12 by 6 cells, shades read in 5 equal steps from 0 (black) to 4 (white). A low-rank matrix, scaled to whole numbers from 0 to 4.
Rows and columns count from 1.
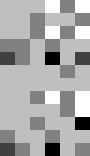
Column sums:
30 33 32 31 31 33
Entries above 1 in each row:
6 6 6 6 3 6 6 6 6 5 6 4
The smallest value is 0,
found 3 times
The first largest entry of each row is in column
4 1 4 3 3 1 1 4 6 1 2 3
